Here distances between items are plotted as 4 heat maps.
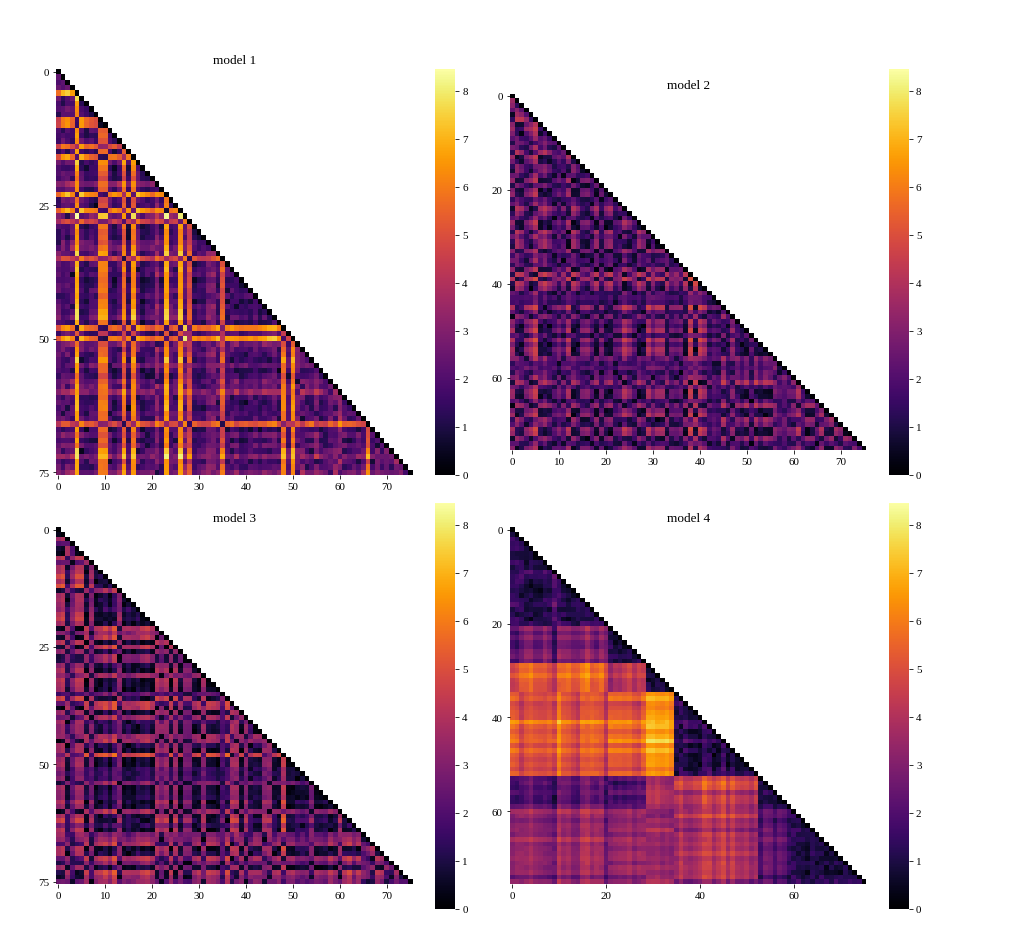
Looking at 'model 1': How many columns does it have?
76
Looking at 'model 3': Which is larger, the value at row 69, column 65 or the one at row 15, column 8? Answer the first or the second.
the first
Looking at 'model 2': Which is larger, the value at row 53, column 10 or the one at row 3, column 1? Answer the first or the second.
the second
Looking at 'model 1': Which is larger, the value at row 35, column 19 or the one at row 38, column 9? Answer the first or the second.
the second
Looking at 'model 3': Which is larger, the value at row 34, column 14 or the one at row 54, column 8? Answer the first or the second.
the second
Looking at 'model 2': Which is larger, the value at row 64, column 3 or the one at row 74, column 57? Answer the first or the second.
the first
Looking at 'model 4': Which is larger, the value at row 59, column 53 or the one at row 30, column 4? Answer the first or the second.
the second
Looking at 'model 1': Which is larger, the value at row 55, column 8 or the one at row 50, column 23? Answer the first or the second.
the first
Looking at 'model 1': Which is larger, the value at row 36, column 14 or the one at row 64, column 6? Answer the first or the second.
the first
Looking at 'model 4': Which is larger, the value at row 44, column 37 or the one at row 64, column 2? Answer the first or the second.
the second
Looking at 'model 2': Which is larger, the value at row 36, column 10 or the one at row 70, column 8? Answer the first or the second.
the second
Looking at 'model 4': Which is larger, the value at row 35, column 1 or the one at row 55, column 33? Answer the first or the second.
the first
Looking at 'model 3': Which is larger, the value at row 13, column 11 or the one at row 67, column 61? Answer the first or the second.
the second
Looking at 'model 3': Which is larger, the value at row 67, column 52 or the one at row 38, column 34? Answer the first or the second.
the second
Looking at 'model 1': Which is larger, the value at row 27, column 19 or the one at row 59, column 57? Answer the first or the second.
the first
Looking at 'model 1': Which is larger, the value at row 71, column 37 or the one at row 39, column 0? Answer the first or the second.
the second
